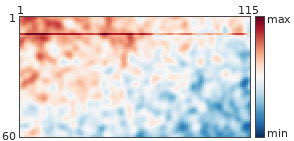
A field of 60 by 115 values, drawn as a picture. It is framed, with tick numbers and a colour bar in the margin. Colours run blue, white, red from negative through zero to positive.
Stripes: none. Slope: up to the top left. Odd lines: row 9. Average level on the scale: 50%. Mirror symmetry: none. Ninth with the lowest average: bottom right. Grain: blotchy. Ninth with the highest average: top left.
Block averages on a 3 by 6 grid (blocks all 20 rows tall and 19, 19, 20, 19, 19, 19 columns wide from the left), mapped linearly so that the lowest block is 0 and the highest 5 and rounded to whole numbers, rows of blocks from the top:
5 4 4 3 3 2 / 4 3 3 2 2 1 / 2 2 2 1 1 0
